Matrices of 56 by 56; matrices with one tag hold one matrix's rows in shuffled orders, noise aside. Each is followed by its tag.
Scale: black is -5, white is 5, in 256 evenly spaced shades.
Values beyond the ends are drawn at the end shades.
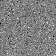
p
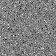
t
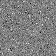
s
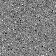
t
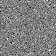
p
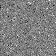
p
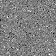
p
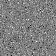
s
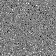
s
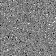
p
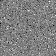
p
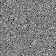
p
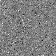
t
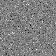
s
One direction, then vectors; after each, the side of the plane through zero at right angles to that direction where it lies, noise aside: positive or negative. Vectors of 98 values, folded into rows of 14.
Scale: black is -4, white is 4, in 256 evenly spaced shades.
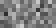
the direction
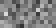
negative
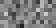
negative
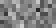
positive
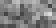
positive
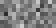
positive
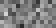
negative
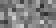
positive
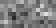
negative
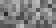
positive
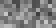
negative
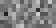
positive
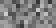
negative
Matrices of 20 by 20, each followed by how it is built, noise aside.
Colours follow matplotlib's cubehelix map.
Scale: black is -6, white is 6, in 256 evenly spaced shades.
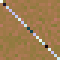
diagonal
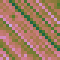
Toeplitz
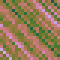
Toeplitz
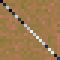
diagonal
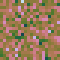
noise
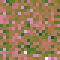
noise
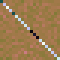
diagonal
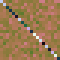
diagonal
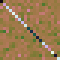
diagonal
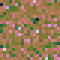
noise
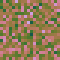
noise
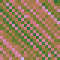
Toeplitz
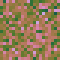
noise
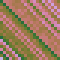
Toeplitz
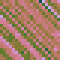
Toeplitz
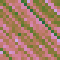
Toeplitz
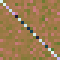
diagonal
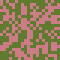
noise
